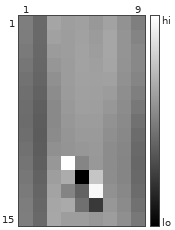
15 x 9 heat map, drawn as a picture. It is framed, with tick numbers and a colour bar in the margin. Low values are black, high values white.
In the bottom middle lies a patch that is rougher than the rest. Streaks run downward. The bottom middle is the roughest part.
